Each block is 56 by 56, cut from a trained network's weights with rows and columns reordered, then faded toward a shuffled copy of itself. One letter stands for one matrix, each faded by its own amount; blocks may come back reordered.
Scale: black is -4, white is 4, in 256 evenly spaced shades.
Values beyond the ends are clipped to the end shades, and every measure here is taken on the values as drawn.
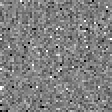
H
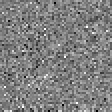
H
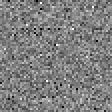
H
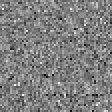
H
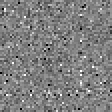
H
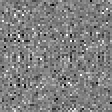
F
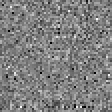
H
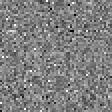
H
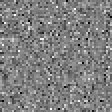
F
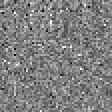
H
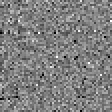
H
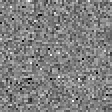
H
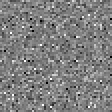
F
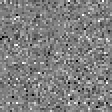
F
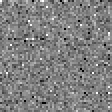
H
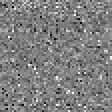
F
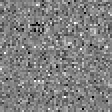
F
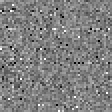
H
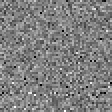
H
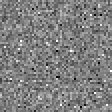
H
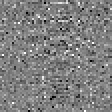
F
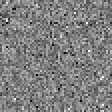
H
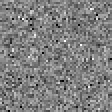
H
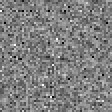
H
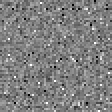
H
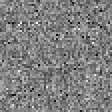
H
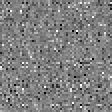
F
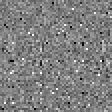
H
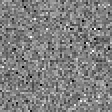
H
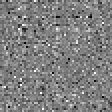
F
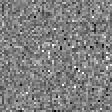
H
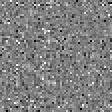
F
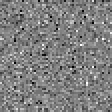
F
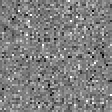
F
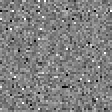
H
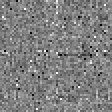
H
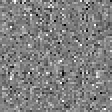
F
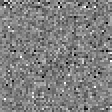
H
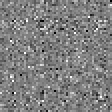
F
